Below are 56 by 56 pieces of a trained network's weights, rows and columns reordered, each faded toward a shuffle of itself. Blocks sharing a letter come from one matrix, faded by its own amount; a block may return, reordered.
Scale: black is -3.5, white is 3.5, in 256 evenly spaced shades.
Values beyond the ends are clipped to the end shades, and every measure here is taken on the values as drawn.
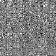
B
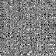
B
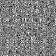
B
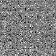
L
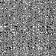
B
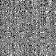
B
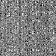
B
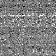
L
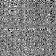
B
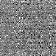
L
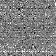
L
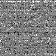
L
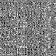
B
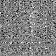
B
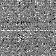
L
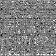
L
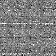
L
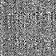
B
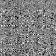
B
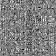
B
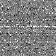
L
